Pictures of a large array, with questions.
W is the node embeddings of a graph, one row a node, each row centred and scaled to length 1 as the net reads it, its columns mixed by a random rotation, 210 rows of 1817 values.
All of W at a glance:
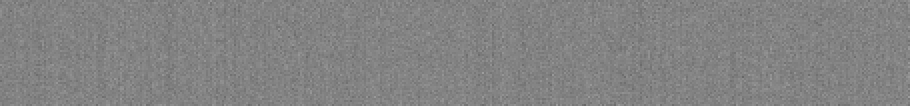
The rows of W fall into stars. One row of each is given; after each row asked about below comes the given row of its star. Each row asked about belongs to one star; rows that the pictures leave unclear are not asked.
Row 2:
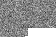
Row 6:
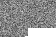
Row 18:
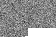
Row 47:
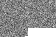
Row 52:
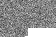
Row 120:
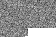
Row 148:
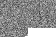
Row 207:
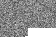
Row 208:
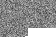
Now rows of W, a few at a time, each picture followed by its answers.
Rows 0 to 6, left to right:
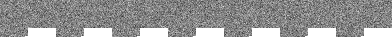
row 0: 208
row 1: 2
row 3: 148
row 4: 47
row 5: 6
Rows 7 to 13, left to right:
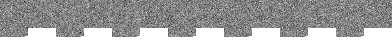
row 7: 18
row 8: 52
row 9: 148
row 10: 47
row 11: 47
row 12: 148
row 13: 2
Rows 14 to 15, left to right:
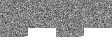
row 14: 47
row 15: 148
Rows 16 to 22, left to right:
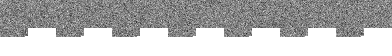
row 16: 207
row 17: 207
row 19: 120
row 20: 120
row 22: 52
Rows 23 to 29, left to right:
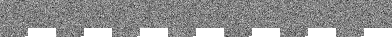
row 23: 207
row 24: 207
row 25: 148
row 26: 2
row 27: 207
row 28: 207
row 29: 2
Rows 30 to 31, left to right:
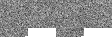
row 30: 120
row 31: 18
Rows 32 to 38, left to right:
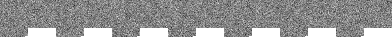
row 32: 208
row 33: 47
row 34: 207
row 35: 207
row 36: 120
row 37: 148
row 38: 6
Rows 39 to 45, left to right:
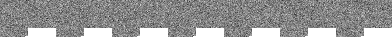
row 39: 208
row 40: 18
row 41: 208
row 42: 208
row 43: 120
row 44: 18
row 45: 47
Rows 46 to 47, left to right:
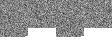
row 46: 148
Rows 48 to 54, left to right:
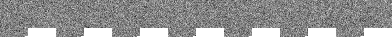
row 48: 6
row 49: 18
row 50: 18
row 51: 120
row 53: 120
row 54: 52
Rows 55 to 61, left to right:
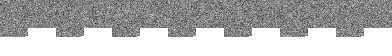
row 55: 2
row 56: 148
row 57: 6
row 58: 120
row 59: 47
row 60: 18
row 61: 2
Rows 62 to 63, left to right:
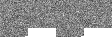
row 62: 207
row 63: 6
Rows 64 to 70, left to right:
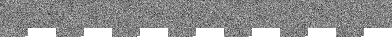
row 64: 2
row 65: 148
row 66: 208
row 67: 18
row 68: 47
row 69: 208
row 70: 207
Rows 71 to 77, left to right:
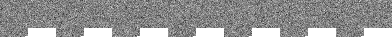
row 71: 208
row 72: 148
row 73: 18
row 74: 18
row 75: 148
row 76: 2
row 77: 52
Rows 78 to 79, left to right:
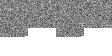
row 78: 52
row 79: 208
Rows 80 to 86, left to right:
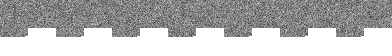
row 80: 207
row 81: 2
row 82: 120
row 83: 207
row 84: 52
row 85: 120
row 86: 52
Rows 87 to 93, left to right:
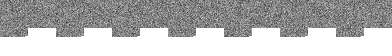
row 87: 208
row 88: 208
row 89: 120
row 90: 18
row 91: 207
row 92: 208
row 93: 47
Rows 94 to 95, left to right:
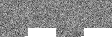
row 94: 47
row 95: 52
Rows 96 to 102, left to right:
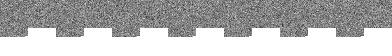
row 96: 148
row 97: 47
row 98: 148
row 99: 52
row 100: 18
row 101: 208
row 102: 120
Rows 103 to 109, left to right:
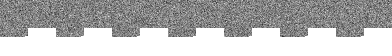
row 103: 2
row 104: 148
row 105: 6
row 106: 208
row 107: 52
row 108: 6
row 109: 6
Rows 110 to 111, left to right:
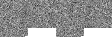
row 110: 2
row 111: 18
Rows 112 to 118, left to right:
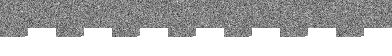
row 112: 6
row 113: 52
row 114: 6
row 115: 120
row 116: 208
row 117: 148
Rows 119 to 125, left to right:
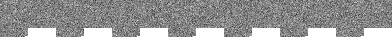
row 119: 6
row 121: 207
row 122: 52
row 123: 208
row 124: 6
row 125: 2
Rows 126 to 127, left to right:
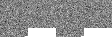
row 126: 148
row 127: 18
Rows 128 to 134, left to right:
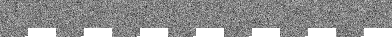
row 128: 207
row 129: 52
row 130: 18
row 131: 120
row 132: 6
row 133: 2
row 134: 52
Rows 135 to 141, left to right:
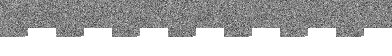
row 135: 2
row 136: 52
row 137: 6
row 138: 207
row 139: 47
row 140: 6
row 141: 120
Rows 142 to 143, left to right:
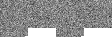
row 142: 148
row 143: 18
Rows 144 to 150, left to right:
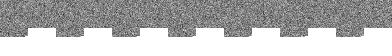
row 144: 207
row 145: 148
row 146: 47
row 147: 47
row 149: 18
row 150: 148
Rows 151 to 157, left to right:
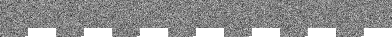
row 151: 18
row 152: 207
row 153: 52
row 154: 18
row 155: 47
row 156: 52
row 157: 148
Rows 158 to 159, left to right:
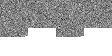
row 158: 208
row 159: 47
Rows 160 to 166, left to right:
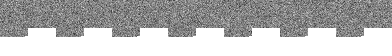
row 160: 2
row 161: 47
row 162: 18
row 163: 6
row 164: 208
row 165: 47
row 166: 18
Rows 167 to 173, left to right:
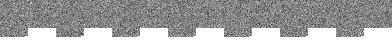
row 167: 47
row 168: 207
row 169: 208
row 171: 18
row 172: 6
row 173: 2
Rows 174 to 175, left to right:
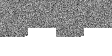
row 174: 207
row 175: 52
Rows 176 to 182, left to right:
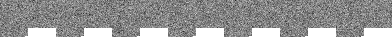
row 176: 47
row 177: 2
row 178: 52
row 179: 47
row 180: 2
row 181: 18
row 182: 207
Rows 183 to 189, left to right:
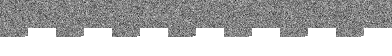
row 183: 208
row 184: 6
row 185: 120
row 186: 207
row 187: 2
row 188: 208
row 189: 148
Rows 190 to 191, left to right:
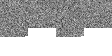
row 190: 120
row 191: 18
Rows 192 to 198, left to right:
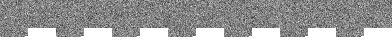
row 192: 52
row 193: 52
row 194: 2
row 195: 52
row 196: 18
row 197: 207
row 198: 6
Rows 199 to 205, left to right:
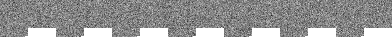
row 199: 148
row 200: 18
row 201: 2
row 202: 52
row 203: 148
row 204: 6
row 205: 148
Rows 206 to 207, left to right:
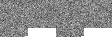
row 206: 47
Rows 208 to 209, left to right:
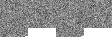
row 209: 6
